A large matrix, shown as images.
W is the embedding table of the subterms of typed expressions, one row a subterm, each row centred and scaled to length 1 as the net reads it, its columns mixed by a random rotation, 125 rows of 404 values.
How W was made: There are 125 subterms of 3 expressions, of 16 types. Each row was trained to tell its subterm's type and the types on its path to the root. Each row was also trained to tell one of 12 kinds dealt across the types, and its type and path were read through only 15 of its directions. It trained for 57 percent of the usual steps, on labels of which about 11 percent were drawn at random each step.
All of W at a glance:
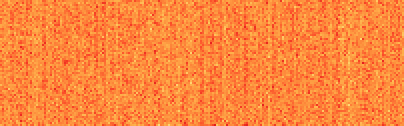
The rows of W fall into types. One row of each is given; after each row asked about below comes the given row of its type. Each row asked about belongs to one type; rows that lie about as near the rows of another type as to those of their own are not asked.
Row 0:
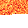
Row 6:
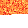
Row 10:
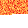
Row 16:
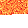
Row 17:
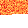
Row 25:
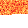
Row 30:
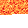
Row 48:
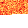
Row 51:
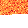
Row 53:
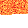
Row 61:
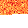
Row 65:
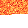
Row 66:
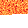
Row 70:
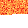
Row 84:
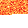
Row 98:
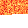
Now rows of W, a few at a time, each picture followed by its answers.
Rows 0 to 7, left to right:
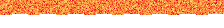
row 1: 53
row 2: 66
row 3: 66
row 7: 30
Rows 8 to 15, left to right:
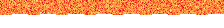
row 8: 10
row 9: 30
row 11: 6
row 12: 51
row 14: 65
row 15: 0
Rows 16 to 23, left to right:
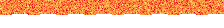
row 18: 16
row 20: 25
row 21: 30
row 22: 61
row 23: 65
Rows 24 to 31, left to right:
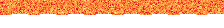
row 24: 48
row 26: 25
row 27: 16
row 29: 30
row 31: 53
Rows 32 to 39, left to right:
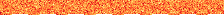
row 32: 48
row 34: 48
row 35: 61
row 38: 10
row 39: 70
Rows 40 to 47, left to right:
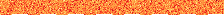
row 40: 51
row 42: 10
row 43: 66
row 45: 10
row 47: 98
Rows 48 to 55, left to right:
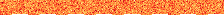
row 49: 10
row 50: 17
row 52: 61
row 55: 65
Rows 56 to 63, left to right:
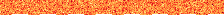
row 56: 65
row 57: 6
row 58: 25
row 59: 30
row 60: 61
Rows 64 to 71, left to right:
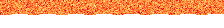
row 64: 17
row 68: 98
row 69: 17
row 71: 66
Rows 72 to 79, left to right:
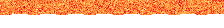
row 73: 30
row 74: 0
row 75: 70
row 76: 70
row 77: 10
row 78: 61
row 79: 66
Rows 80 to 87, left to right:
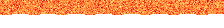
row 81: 51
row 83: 51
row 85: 10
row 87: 98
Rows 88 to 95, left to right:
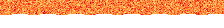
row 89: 66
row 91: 25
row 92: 98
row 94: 61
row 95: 6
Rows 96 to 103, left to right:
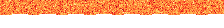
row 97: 48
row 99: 6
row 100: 6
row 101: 61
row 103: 17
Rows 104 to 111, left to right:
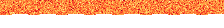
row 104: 6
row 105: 98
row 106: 84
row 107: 30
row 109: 84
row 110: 98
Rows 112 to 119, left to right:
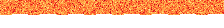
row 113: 65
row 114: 0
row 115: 98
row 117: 6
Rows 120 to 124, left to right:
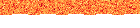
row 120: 53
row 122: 70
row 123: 17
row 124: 17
